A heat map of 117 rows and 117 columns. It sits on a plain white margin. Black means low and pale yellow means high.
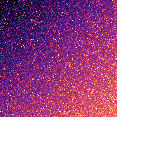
Overall the values sit about 40% of the way up the scale. The halves do not mirror each other. The ninth with the lowest average is the top left. The texture is fine-grained noise. The ninth with the highest average is the bottom right. There is an overall slope up to the bottom right.
